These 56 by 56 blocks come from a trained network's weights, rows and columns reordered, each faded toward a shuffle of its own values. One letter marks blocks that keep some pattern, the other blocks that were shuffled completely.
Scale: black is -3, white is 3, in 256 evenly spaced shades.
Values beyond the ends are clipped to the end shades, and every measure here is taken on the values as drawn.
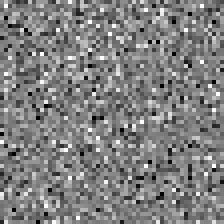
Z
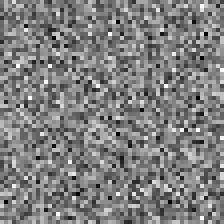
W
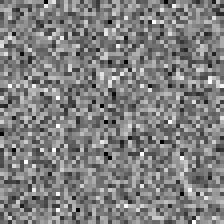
W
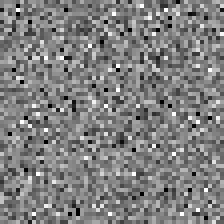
Z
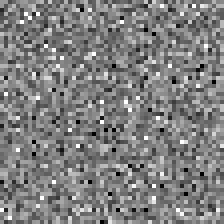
Z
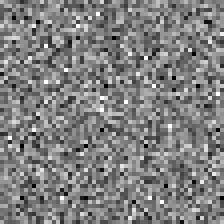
Z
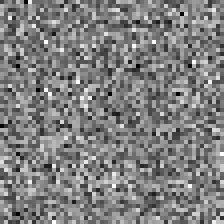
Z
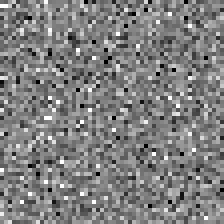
W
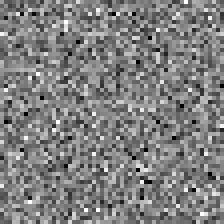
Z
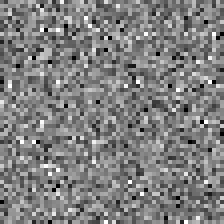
W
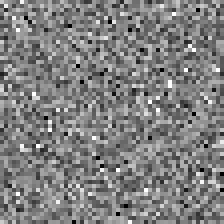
W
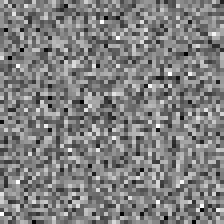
W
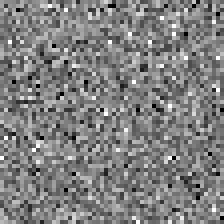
Z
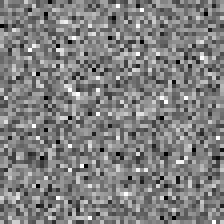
W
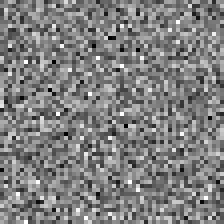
W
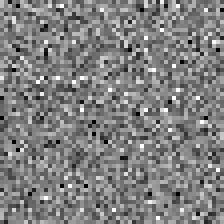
W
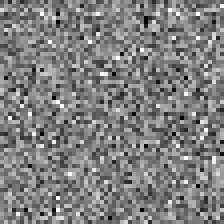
W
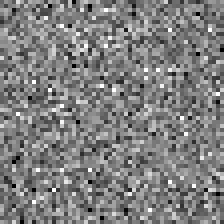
Z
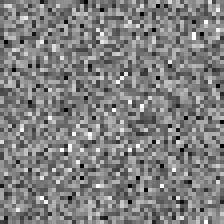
W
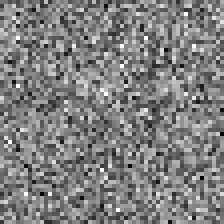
W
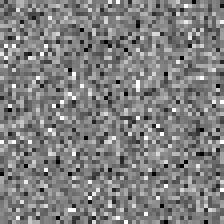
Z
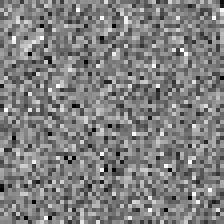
W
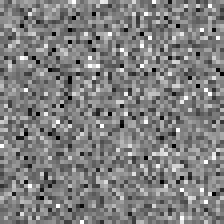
W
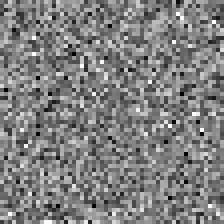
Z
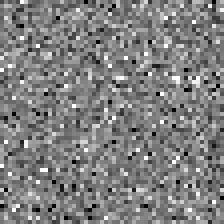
W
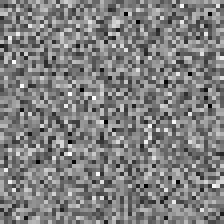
W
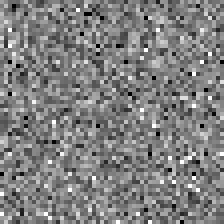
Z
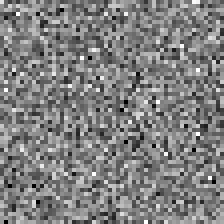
W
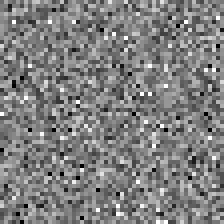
W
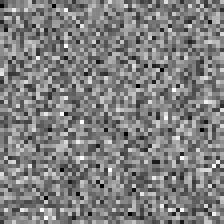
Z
